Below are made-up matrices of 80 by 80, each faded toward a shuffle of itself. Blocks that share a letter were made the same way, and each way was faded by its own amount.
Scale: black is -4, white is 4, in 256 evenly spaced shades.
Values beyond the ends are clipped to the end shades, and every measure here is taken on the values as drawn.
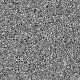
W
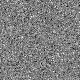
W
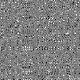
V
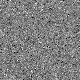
W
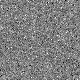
W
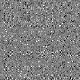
V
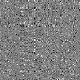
V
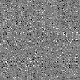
V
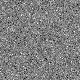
W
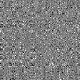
V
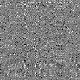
V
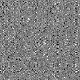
V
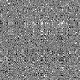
V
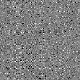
V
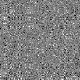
V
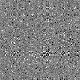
V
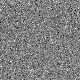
W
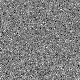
W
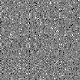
V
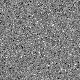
W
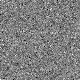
W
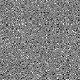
V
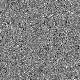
W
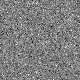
W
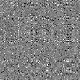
V
